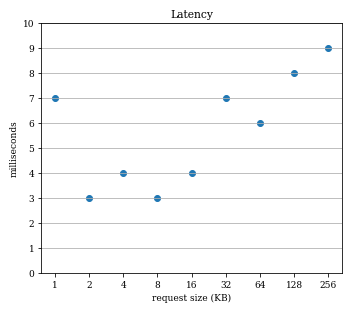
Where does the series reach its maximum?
256
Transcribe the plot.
Title: Latency
x-axis: request size (KB), ticks 1 2 4 8 16 32 64 128 256
y-axis: milliseconds, ticks 0 1 2 3 4 5 6 7 8 9 10
Values:
7 3 4 3 4 7 6 8 9
